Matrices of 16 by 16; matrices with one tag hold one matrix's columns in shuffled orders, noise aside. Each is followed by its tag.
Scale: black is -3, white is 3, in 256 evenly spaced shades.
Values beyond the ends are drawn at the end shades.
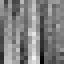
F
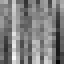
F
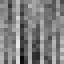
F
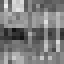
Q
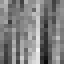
F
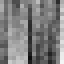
F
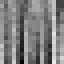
F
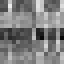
Q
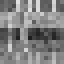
Q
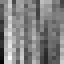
F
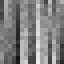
F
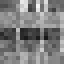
Q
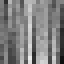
F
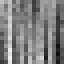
F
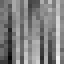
F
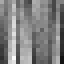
F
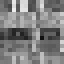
Q
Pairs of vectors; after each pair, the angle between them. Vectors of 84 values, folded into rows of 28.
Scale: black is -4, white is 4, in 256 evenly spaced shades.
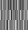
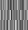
nearly parallel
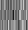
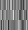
nearly opposite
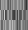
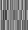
partly aligned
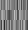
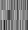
nearly parallel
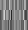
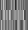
partly aligned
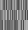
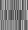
partly opposed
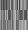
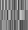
partly opposed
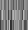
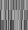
nearly parallel
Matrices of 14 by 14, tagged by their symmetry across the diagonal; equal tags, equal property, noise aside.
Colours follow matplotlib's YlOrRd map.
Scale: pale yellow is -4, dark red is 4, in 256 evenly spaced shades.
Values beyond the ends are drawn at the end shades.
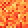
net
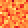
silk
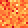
net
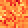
silk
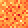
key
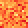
net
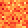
net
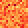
net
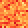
net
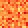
silk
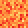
net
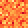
key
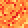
key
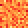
silk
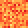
silk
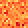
net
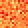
silk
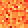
silk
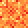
key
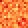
key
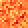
key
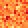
silk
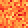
net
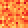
silk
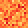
key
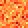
key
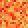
net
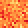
silk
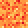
key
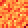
key
